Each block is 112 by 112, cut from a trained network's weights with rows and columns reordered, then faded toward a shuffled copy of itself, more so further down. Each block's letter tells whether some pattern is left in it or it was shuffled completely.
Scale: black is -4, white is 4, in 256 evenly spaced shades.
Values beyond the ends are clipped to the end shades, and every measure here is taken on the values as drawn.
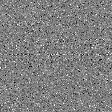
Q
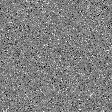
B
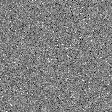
B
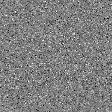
Q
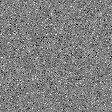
Q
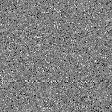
Q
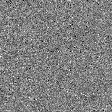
Q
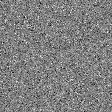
B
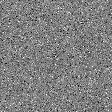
B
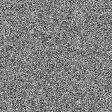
Q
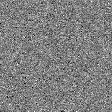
Q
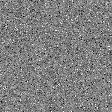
B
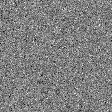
B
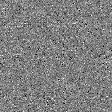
Q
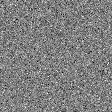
B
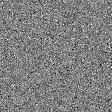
Q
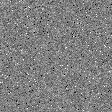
B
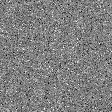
B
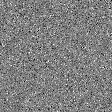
B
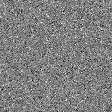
Q
